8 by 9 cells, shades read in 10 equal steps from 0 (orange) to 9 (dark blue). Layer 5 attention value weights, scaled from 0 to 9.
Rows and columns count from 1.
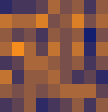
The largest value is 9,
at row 3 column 8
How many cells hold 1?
2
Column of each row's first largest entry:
1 5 8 8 1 9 9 4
